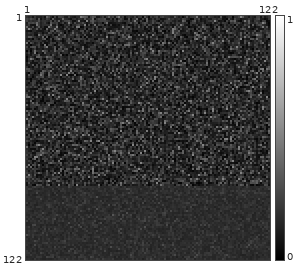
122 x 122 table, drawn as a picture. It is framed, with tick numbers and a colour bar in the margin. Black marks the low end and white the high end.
No row or column stands out. There is no overall slope. The values are skewed, with a long tail toward high values. Fine speckle covers the field. On average the colour sits 20% of the way up the scale. A horizontal seam about 70% of the way down splits the table, and the bottom part is calmer. No regular stripes run through it. The halves do not mirror each other.
